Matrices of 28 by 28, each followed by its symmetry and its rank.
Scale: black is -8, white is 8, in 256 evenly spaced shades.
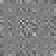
symmetric, rank three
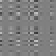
neither, rank one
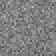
neither, full rank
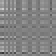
neither, rank one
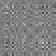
symmetric, rank three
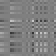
neither, rank one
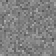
neither, full rank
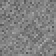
symmetric, full rank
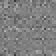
neither, rank five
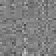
neither, rank five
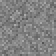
symmetric, full rank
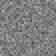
symmetric, full rank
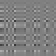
neither, rank one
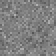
symmetric, full rank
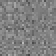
neither, rank five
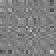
symmetric, rank three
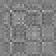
symmetric, rank three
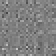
neither, rank five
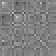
symmetric, rank three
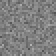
neither, full rank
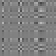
neither, rank one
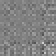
symmetric, rank three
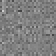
neither, rank five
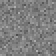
neither, full rank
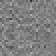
neither, rank five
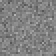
symmetric, full rank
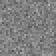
neither, full rank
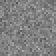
neither, full rank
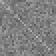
symmetric, full rank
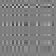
neither, rank one
